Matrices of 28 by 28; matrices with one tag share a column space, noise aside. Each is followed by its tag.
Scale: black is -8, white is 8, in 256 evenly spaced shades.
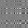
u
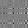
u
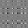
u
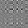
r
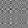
r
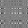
u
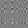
r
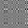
r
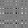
u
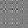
r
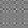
r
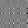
u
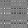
u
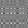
u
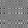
u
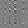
r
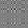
r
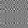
r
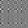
r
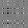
u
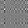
r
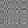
r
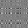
u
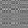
r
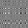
u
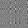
r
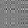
r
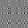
u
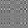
r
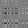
u
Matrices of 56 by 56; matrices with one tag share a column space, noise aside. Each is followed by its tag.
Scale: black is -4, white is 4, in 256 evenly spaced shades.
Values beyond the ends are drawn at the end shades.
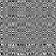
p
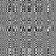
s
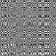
p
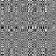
s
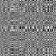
s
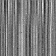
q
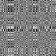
s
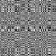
s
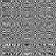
p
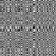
s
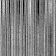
q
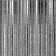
q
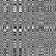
s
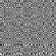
p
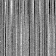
q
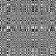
s
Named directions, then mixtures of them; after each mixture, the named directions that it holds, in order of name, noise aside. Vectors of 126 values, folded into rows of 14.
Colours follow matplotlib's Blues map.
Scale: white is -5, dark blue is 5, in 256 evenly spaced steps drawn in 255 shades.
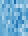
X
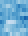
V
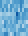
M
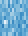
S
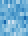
S, V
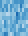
M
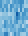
M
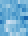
V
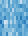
S, V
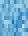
S, X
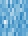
S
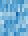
M, V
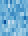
S, V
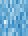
S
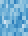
S, X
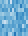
M, S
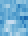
V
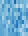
X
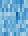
M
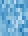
X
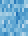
M, X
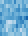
V, X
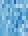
X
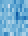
M, V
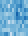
M, V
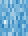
S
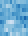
V
